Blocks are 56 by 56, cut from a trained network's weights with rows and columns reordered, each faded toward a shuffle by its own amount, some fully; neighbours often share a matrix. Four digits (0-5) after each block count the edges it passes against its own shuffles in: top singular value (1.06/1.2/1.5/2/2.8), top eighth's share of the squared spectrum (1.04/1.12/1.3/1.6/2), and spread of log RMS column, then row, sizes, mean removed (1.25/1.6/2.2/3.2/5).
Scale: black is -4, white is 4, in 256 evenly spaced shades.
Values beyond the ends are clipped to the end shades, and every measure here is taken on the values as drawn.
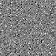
3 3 1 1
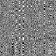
4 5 3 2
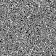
2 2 0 0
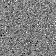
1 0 0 0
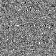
2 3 0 1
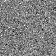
0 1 0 0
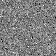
0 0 0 0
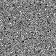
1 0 0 0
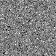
0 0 0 0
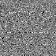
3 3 0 2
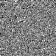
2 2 0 1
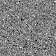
1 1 0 0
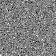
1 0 0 0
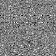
3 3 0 2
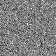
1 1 0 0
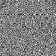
3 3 0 1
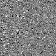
3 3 2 1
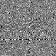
3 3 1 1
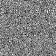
2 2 0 1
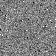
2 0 0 0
